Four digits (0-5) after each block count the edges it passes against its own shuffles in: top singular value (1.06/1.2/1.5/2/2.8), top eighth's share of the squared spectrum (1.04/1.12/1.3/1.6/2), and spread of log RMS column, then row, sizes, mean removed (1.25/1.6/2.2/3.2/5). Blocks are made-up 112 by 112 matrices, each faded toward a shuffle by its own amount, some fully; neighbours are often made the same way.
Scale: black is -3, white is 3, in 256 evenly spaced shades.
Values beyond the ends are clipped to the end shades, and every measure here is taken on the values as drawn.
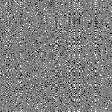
5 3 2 2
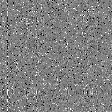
4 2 2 0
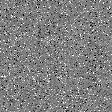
3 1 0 0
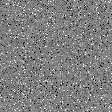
2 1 0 0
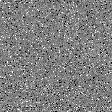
3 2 0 1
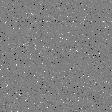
2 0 0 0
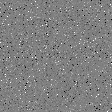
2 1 0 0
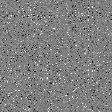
2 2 1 1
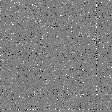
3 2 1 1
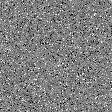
0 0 0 0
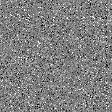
1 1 2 1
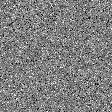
0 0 0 0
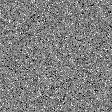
0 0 0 0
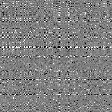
5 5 3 4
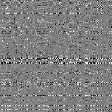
5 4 3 4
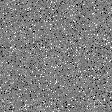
3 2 0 1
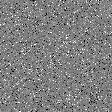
2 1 0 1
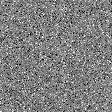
1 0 0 0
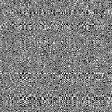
5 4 3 3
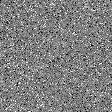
1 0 0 0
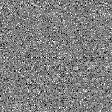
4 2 1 1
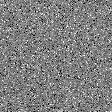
2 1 0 0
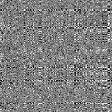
5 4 3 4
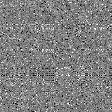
4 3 1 2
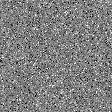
2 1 0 0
